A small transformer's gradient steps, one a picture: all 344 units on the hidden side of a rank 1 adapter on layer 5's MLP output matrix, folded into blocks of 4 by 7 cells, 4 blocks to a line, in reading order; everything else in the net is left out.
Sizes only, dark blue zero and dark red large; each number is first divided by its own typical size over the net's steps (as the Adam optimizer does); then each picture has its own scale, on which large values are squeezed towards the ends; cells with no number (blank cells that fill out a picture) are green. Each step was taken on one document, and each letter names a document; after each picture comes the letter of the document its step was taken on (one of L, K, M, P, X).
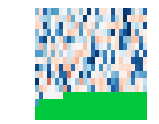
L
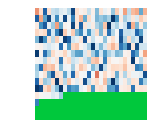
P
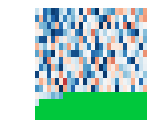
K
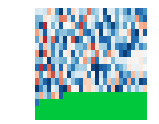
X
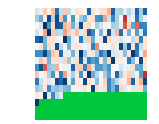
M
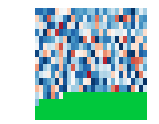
X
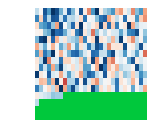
K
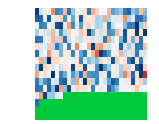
M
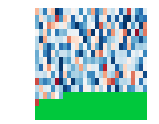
P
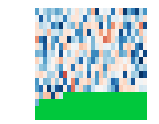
L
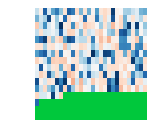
L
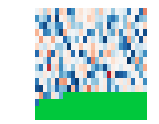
M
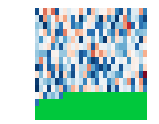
M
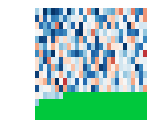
K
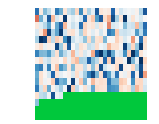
P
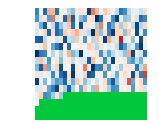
P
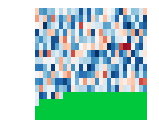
L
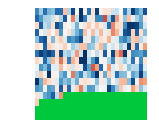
L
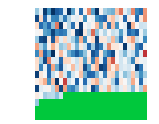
K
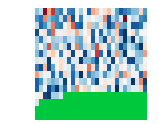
M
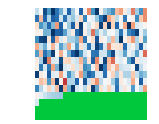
K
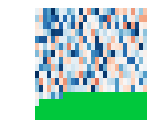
K
